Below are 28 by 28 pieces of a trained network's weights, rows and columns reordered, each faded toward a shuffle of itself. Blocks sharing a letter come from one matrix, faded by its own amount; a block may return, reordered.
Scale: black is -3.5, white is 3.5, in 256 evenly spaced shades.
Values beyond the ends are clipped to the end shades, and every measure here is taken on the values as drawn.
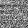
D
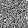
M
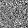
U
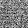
D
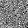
M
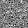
M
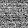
D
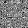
M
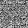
D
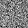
M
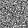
U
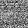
D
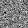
U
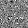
M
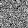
U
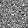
M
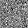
M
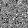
M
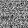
D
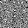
M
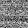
D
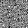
M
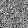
M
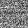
D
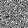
U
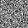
U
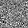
U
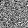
M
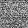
D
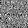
M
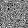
U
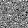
U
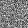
U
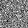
U
